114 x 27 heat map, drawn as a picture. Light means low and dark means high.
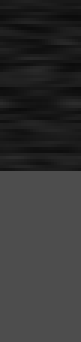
It is made of 2 by 1 panels. Panel 1,1: very high, streaked across, faint in contrast. Panel 2,1: high, flat.
